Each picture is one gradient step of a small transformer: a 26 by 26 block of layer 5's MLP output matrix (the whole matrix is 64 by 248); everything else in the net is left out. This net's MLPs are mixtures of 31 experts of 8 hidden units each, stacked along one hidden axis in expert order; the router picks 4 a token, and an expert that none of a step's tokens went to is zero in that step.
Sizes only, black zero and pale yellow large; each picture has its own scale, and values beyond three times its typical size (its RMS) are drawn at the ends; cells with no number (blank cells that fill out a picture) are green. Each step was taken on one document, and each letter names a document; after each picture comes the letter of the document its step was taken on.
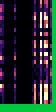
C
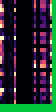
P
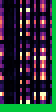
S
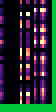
S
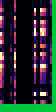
P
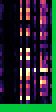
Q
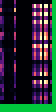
C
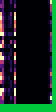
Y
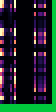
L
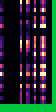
S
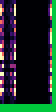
C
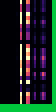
S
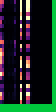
S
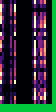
L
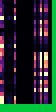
C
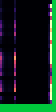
C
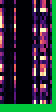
P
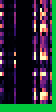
P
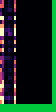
Y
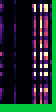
Q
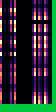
L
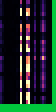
S
